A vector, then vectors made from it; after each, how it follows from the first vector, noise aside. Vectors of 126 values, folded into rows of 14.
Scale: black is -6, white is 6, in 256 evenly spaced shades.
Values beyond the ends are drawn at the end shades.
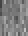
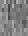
wrapped around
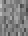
negated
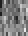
scaled up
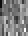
scaled up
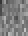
copied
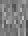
wrapped around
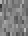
sign-scrambled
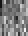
scaled up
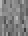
negated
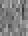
wrapped around
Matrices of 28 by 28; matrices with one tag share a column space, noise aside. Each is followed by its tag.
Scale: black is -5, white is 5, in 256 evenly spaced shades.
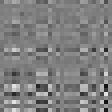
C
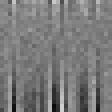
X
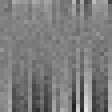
X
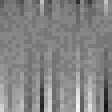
X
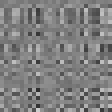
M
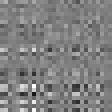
C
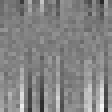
X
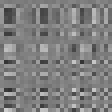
M
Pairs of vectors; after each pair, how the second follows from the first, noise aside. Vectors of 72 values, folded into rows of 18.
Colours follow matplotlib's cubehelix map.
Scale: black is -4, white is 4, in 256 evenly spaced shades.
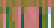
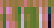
negated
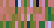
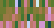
negated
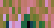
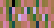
shuffled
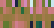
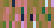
shuffled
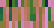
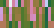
negated
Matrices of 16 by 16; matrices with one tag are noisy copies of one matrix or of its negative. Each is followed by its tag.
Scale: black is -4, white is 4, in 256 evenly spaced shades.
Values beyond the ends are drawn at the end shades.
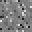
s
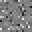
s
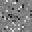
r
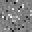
r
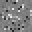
r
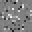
r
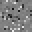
r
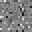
s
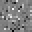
r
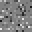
s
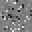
r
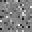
s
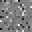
s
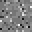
s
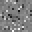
r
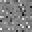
s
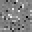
r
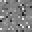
s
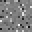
s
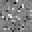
r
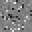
r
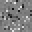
r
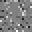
s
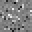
r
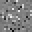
r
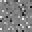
s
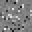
r
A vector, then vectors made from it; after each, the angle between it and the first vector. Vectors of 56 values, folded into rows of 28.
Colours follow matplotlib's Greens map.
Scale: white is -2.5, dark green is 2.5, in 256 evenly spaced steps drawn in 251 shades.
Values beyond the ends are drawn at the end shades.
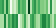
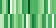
partly aligned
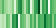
partly aligned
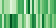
partly aligned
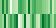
nearly parallel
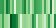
partly aligned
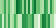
partly aligned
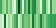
partly aligned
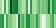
nearly opposite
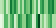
partly opposed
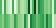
partly aligned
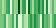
partly aligned
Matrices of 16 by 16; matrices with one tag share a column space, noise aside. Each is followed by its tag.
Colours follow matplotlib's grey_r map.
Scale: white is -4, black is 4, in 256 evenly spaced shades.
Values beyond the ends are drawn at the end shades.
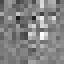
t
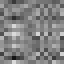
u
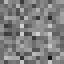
u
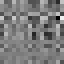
t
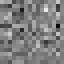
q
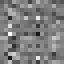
u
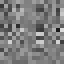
q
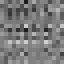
q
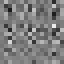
q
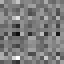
u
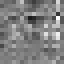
t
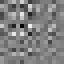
q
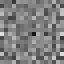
u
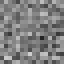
u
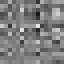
q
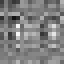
t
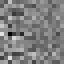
u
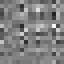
q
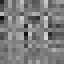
t
